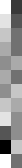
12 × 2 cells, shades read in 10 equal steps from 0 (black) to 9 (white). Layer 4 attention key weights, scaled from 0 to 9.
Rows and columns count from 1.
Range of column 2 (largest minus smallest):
5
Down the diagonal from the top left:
9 3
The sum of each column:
73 57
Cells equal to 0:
1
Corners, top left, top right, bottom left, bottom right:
9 2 9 4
